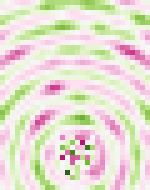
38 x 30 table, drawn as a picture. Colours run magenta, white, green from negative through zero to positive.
Average level on the scale: 50%. Roughest part: bottom middle. Slope: none. Odd patch: rougher, in the bottom middle. Rings: centred on the bottom middle. Odd rows or columns: none.
